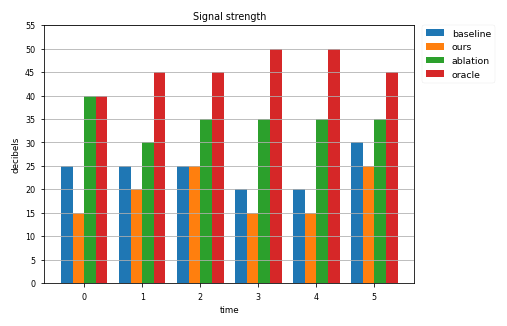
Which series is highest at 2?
oracle
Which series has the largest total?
oracle
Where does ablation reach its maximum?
0
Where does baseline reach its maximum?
5
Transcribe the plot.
Title: Signal strength
x-axis: time, ticks 0 1 2 3 4 5
y-axis: decibels, ticks 0 5 10 15 20 25 30 35 40 45 50 55
Legend: baseline, ours, ablation, oracle
Values:
baseline: 25 25 25 20 20 30
ours: 15 20 25 15 15 25
ablation: 40 30 35 35 35 35
oracle: 40 45 45 50 50 45
